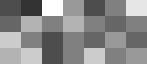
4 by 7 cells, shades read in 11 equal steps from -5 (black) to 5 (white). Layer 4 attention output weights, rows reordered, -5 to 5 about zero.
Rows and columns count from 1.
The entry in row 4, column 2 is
3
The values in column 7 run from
-1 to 4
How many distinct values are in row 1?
6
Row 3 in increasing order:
-2 -1 -1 0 0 1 3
